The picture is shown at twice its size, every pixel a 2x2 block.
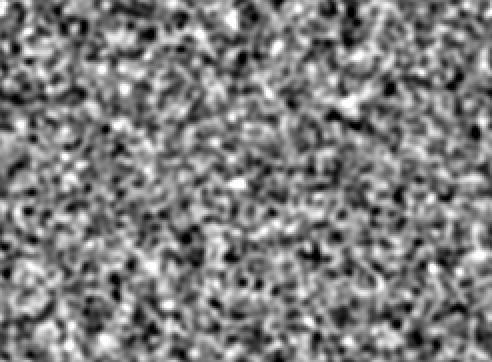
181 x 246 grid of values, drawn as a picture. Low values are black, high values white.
No lone cell stands out from its neighbours. The texture is blotchy. The values follow a bell shape. There are no regular stripes. There is no seam. There is no overall slope. On average the colour sits 50% of the way up the scale.
